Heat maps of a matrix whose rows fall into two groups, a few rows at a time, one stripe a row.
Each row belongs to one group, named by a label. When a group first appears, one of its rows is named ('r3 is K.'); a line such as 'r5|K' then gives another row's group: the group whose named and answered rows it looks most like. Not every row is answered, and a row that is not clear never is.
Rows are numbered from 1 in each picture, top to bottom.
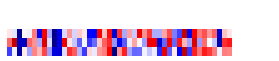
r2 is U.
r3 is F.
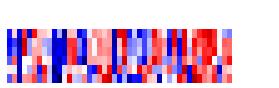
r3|F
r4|F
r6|U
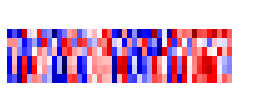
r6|F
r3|F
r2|U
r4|F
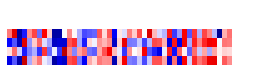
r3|U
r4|F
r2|F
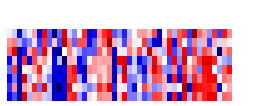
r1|U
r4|F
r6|F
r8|F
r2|U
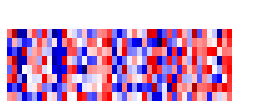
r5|F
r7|F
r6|U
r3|F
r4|U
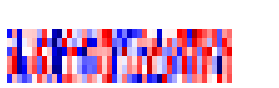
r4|U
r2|U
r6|F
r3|F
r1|U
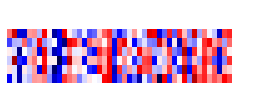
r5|U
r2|F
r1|U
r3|U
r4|U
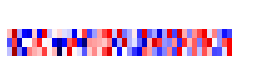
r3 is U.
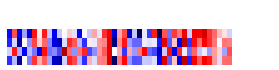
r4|F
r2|F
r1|F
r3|U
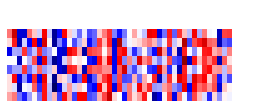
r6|U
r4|U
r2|U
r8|U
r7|U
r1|U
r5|F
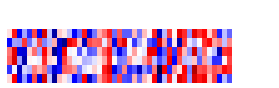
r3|U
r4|U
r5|F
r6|U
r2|F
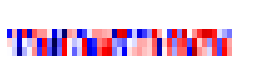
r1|F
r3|U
